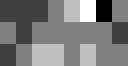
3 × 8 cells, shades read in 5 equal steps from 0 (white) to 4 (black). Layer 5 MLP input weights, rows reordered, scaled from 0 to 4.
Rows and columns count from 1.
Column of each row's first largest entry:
7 2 1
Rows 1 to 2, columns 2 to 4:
3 3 2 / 3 2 2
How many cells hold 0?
1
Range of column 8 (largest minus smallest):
1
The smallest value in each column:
2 2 1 1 1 0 2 2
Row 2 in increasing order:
2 2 2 2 2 2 3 3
